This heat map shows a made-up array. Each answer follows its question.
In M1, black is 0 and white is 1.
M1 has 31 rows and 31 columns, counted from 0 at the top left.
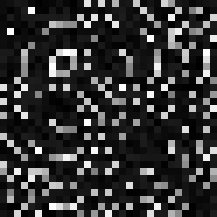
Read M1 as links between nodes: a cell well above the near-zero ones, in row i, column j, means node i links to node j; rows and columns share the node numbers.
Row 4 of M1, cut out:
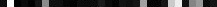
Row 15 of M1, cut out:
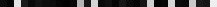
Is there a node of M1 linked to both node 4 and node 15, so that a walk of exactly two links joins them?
yes
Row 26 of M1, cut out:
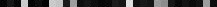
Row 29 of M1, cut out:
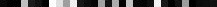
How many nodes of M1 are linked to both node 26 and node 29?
6
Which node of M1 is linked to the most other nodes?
node 24
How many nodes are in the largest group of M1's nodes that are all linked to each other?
7
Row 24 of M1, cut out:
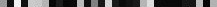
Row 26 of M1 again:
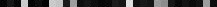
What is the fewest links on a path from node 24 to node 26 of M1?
3
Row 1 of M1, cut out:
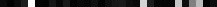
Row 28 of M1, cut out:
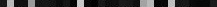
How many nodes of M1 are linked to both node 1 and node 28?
2
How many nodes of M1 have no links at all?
0
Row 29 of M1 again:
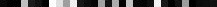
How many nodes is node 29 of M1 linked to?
10
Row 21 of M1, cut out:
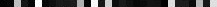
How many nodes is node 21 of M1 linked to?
8
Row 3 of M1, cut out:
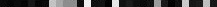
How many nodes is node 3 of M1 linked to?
9
